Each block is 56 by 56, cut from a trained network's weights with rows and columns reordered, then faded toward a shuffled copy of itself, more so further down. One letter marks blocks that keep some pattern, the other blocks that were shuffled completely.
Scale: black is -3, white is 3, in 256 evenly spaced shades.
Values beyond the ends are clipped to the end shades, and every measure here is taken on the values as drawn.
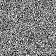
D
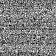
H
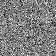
D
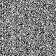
H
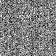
H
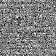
H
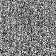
H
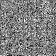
H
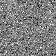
D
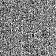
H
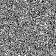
D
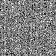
H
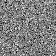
D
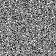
D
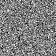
D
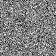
D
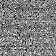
H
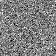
D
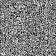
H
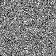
H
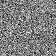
D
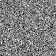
D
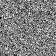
D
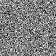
H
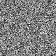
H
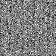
H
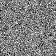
D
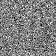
D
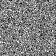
D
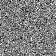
D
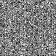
H
